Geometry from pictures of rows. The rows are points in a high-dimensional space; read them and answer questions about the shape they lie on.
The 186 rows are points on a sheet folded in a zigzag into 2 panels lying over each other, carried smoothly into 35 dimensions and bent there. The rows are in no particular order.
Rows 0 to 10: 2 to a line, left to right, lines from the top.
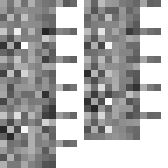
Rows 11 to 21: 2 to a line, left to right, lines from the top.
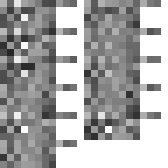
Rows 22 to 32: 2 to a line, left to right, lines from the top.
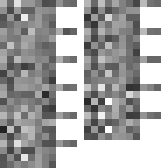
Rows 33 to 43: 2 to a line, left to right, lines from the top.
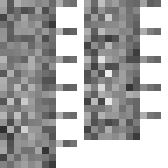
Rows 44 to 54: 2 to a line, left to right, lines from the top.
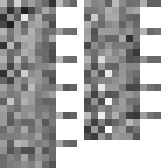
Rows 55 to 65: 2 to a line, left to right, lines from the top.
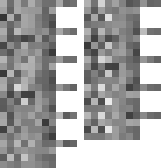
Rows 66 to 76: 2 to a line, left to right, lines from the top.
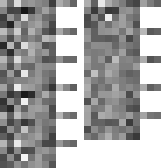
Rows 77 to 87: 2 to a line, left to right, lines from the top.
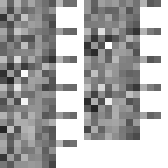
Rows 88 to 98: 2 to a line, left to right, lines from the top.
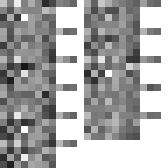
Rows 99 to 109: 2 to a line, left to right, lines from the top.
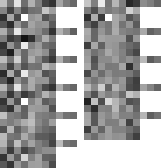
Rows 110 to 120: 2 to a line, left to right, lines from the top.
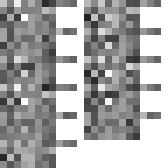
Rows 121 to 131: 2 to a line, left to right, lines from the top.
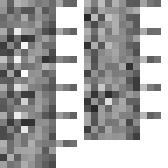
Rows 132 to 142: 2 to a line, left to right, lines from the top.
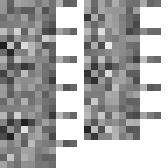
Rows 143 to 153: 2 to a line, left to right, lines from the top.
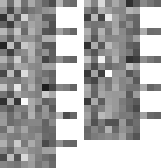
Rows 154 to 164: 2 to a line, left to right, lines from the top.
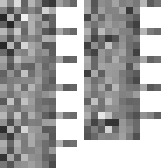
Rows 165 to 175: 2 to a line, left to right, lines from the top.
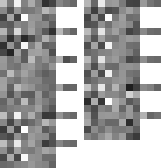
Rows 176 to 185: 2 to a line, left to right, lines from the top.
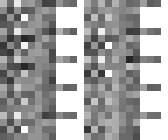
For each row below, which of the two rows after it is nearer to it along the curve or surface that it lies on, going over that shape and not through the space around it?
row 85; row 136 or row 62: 136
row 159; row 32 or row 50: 32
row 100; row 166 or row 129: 166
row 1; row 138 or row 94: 138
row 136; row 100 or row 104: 104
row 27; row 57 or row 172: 172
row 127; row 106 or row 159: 106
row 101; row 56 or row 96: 96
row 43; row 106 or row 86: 86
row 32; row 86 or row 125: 125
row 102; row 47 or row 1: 47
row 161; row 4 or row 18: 4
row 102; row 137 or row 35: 137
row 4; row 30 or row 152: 152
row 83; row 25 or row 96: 96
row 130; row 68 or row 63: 63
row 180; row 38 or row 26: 26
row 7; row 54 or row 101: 101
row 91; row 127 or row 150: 150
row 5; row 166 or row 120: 120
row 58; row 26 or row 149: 26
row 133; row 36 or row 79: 36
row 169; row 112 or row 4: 4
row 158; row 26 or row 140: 140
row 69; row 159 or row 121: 121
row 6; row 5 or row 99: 5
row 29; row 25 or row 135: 135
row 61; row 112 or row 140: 140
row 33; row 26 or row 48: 26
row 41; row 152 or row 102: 102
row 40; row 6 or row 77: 77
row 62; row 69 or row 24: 24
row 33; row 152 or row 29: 29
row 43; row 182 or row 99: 99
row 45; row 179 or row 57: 179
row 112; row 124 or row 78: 124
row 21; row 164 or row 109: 164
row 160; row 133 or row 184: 184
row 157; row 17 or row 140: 140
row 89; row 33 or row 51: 51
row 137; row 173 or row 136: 136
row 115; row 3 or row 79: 3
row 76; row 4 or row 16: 4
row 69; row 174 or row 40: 40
